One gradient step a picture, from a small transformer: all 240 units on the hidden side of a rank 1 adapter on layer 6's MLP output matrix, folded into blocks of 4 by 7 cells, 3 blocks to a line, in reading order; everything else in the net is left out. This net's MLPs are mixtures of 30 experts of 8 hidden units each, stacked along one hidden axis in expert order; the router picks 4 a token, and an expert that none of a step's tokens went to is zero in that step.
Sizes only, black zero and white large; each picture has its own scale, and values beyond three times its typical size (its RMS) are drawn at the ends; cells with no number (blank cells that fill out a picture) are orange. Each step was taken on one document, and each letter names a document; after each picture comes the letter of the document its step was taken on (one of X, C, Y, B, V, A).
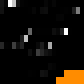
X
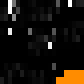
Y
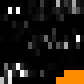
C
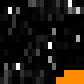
C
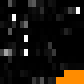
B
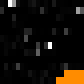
X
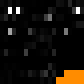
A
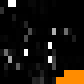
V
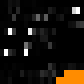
A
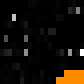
B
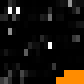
Y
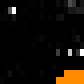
C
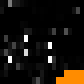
V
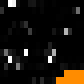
V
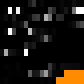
A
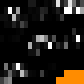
C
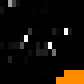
X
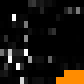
B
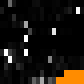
B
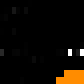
A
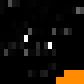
X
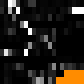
A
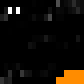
Y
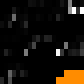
C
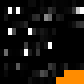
A
